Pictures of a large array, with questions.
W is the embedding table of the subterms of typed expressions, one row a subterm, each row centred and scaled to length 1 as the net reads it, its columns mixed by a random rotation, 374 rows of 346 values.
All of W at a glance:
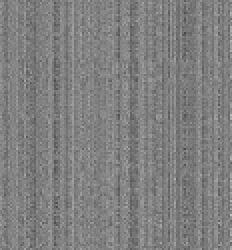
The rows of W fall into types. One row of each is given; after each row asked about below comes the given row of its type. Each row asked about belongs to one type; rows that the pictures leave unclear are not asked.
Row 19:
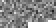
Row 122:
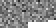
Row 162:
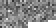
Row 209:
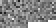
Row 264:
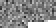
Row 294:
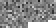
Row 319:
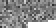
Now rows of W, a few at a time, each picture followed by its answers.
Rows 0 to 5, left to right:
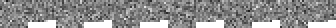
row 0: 264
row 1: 319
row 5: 162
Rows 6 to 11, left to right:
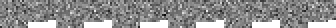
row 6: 162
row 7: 19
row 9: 19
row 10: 122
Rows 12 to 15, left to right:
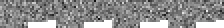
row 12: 319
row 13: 319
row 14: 122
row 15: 19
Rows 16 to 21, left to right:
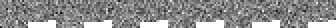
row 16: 162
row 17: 209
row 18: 264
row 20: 19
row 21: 122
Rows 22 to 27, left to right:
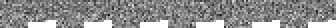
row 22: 264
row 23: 122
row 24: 264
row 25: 319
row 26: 162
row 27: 294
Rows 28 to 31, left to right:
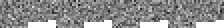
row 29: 162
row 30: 162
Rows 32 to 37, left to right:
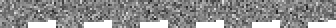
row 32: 19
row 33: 319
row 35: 294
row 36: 294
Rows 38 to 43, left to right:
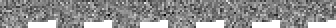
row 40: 122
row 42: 19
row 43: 19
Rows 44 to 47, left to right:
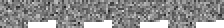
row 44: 162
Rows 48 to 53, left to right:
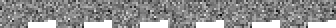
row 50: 294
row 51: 122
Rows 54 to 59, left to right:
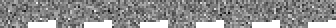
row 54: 122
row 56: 264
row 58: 209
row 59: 294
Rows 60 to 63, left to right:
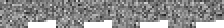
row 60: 264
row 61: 162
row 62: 319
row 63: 319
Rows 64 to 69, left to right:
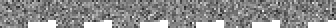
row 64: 162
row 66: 319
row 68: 19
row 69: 122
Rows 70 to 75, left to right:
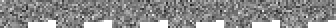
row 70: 19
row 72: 19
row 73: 162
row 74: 19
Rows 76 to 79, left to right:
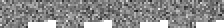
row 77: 319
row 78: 122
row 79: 162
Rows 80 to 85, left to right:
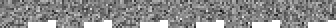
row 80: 162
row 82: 162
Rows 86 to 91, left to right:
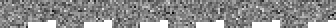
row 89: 209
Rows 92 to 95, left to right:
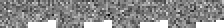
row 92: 122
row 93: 122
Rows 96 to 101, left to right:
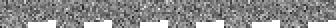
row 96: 319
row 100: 319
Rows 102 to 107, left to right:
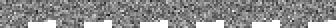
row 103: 162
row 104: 319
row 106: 122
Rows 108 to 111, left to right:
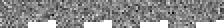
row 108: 122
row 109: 264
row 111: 209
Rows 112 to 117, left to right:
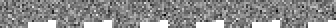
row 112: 294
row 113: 19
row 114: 122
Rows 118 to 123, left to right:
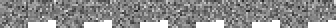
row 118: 294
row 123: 294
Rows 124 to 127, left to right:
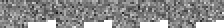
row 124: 319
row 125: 209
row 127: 264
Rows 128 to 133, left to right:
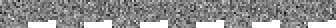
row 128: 209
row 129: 162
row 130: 162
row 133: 209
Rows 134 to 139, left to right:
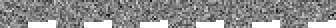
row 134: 209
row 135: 19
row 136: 319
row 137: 162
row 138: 294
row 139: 122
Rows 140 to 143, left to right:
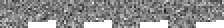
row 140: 162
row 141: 122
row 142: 294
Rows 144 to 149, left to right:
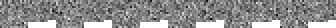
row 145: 209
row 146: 294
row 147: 319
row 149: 162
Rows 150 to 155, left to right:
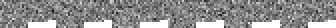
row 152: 209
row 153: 122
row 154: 319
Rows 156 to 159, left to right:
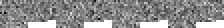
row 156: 209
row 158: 319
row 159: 264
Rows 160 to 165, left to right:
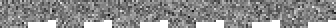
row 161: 122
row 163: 209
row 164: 319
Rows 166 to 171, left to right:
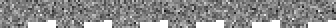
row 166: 19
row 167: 162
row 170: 19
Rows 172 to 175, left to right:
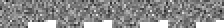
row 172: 264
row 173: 19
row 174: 19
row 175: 19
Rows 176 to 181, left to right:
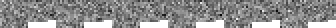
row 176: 19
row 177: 162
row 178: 19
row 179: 122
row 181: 162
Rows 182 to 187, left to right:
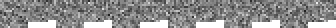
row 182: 209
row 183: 122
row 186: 19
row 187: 264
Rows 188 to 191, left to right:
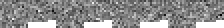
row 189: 264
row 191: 122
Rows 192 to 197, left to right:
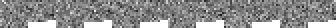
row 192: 19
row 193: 19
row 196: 319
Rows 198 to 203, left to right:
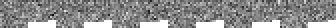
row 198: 122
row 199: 122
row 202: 294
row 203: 319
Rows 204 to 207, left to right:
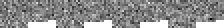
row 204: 122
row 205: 162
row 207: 162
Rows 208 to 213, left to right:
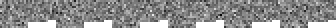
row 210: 19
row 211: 122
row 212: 319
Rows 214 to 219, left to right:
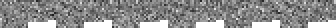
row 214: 122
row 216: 319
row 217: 122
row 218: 294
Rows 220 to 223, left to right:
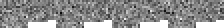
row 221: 209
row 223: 209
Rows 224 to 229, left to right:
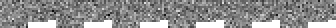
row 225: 122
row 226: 122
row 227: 319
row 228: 122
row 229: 294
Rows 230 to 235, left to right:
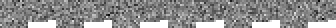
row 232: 209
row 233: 319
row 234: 264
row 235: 319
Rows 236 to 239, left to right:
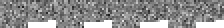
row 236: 294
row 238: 319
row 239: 19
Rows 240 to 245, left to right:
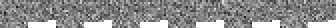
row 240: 209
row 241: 319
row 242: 122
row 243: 294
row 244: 209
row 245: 319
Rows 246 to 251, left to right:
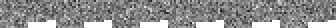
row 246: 19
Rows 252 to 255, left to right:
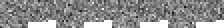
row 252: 319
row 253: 122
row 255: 209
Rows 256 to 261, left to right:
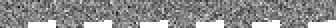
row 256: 294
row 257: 319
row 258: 209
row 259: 122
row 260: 264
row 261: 264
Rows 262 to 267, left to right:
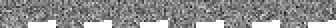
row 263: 264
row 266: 319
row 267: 209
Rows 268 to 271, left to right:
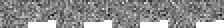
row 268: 122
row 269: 122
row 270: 122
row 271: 122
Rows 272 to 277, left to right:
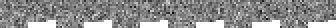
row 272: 19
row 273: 319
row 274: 294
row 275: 209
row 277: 162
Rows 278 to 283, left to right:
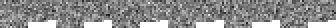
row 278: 162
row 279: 19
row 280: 264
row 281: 19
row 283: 162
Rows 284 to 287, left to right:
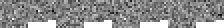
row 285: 162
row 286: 209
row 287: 19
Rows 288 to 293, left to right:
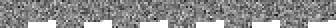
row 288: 294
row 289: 264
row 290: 319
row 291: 294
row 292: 162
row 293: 162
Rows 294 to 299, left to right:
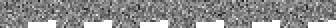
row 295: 19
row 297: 19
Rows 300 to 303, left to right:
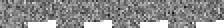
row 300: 319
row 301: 264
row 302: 264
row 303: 209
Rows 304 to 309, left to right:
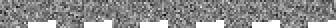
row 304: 209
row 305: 19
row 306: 122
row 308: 264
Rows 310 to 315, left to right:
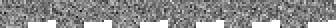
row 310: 209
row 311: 209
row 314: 19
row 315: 319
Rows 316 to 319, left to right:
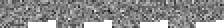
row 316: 162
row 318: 319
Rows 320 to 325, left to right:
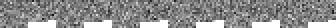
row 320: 122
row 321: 19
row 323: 264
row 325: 294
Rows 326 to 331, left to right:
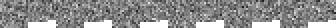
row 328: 264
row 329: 122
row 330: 294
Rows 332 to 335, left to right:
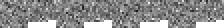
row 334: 122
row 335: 122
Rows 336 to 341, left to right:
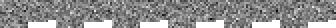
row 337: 19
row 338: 19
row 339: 162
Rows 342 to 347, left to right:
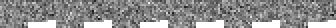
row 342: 319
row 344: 264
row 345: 209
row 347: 162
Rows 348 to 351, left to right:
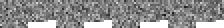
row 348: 264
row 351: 209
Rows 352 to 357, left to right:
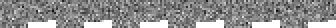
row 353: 264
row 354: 122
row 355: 294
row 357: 162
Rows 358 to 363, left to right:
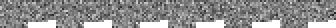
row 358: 319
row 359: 319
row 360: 319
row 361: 319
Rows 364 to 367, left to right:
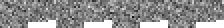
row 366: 19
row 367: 319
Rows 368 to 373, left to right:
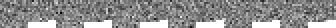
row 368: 122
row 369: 209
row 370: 319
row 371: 319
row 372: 122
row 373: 264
